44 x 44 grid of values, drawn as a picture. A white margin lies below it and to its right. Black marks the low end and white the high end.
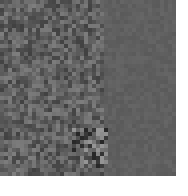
Seam: vertical, 60% of the way across, the right part calmer. Mirror symmetry: none. Roughest part: bottom middle. Odd patch: rougher, in the bottom middle. Slope: none. Average level on the scale: 40%.
